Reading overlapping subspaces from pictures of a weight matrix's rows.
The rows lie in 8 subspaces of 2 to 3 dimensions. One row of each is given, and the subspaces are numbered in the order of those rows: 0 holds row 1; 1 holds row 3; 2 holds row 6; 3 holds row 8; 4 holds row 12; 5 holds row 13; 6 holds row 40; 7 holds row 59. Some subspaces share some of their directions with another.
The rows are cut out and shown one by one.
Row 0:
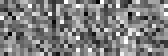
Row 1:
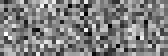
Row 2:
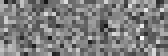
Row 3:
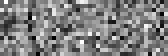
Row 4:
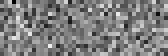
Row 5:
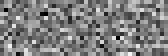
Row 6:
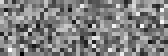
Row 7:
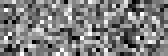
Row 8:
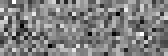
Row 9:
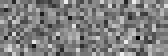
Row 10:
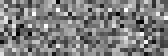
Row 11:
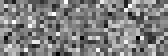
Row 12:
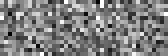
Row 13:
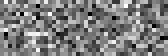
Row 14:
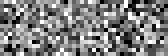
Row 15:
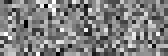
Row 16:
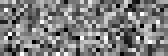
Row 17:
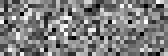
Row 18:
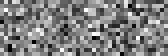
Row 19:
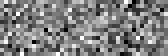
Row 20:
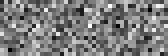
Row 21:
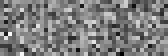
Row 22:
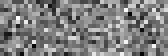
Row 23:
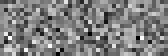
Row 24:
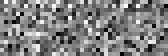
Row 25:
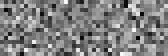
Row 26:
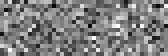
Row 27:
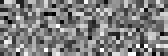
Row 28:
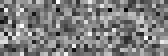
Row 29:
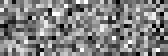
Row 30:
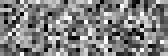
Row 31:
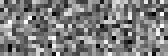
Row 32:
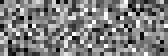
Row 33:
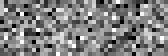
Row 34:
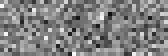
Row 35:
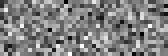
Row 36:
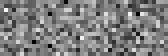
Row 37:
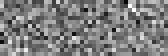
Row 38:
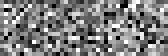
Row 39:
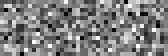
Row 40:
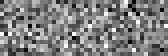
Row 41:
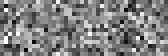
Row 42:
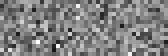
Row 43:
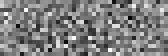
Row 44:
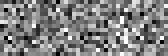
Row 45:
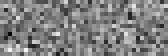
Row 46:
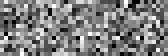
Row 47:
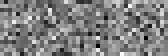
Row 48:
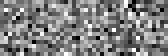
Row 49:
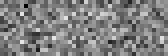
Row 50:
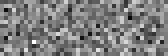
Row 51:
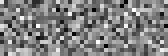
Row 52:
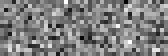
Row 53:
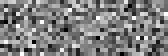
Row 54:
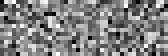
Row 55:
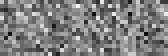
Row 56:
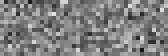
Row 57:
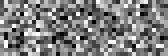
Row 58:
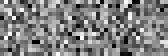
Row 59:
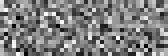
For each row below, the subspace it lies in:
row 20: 2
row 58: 4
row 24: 5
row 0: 4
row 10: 3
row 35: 4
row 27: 7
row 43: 2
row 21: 2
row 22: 0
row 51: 6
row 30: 2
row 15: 0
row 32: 6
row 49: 5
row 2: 7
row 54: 7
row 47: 1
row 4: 3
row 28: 3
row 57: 5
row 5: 7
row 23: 0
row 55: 4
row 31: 1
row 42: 4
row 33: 5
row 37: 6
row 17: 2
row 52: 1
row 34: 4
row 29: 1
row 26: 2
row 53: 4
